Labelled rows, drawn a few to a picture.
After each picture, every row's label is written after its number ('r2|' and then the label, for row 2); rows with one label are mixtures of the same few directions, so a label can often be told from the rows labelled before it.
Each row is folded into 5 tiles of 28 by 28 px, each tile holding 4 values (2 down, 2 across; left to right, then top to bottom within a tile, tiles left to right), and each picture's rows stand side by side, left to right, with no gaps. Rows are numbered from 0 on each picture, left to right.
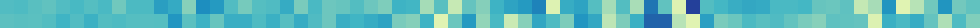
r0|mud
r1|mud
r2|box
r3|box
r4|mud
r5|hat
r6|mud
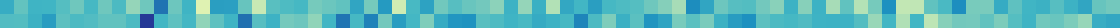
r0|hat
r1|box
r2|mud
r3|hat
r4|box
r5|hat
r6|mud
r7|box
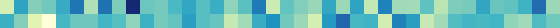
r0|hat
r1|mud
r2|mud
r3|box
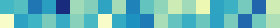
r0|box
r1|box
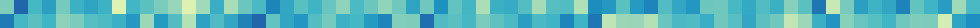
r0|box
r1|hat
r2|box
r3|box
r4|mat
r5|mud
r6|box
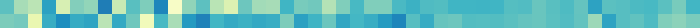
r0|mud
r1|mat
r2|hat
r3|hat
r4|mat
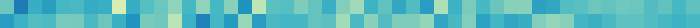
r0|box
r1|mud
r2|mud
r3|box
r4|hat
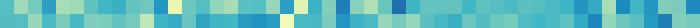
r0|mud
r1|mat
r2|box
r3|mat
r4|mud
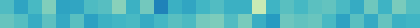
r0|mud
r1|box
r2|mud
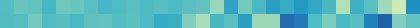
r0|mud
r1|mud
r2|box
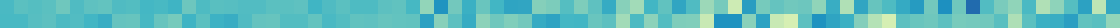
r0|box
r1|mat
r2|mat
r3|box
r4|mud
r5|mat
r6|hat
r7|mud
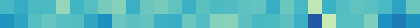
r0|box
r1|mat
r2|mat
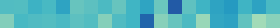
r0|box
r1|mat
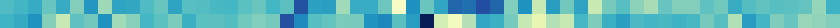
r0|mud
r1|mat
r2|box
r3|hat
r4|mat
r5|mat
